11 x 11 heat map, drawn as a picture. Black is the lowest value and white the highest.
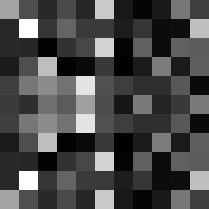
The middle left is the smoothest part. The top and bottom halves mirror each other. Overall the values sit about 30% of the way up the scale. No overall slope runs across the table. Fine speckle covers the field. No single row or column stands out from its neighbours.
